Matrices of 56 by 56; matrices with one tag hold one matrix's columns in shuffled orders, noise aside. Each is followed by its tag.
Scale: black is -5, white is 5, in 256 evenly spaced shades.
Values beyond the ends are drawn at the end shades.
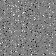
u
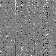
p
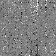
p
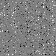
u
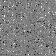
u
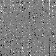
p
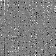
p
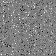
u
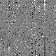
p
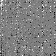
p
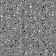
u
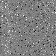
u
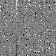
p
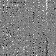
p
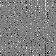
p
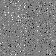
u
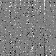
p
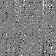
p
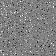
u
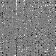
p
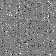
u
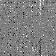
p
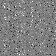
u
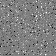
u
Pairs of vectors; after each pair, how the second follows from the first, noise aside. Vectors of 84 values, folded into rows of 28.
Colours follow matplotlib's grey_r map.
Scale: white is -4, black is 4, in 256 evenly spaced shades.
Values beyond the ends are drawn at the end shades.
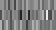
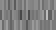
shrunk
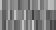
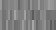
shrunk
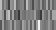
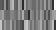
shuffled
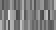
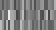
copied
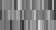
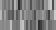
negated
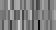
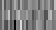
shuffled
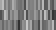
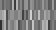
shuffled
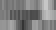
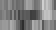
copied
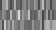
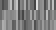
shuffled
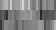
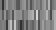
shuffled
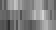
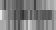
wrapped around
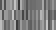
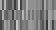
negated
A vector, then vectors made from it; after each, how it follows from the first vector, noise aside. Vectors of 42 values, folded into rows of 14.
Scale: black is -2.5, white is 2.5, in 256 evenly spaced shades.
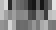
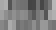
shrunk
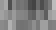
shrunk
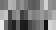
reversed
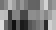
reversed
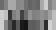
reversed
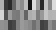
sign-scrambled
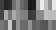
sign-scrambled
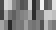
sign-scrambled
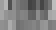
shrunk
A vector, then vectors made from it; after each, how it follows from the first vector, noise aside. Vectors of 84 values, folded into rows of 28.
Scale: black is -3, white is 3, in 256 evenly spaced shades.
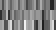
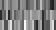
copied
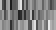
wrapped around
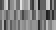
wrapped around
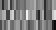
wrapped around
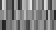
reversed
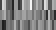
reversed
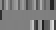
partly zeroed
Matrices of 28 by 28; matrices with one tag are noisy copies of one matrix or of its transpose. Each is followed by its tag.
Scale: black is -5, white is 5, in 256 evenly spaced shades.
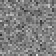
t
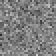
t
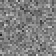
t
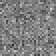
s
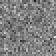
t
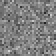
s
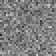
t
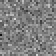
t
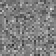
s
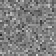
t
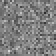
s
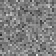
t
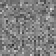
s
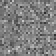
s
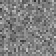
t
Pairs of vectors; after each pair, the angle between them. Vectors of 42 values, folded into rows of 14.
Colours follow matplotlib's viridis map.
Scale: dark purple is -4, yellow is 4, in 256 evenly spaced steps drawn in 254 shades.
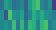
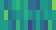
nearly opposite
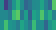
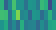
partly aligned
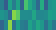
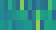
orthogonal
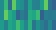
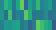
orthogonal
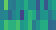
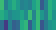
partly opposed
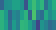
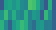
partly aligned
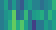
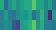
partly opposed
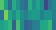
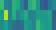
partly aligned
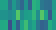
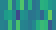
nearly opposite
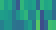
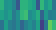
nearly parallel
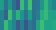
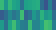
orthogonal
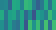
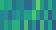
nearly opposite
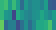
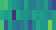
nearly parallel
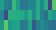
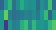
nearly opposite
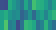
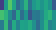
partly aligned
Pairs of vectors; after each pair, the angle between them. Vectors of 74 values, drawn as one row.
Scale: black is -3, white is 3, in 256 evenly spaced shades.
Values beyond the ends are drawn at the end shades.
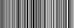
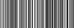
nearly opposite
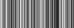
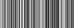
nearly parallel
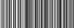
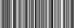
partly aligned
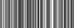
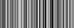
nearly opposite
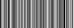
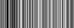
orthogonal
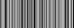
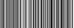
partly opposed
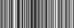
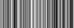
nearly opposite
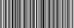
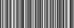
partly opposed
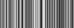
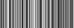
partly aligned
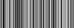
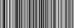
partly aligned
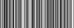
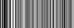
partly aligned
